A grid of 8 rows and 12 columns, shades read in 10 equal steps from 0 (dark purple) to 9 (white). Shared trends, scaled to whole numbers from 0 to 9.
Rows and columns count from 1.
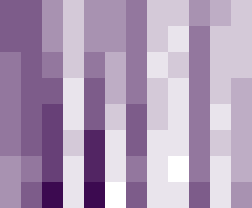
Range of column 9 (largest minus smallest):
2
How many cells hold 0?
2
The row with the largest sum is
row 7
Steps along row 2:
same up up down same down up up down up same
